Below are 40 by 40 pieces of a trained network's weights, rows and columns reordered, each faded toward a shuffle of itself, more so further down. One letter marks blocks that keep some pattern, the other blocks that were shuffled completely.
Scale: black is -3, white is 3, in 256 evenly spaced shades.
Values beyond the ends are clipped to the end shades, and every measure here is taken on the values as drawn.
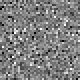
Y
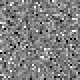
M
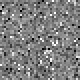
M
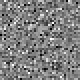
Y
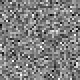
Y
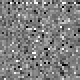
Y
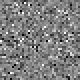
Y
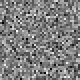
Y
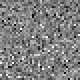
M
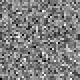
Y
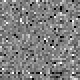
Y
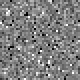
M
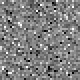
M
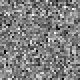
M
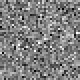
M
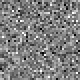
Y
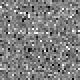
Y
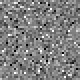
Y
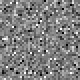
Y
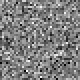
Y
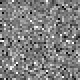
M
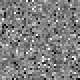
Y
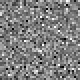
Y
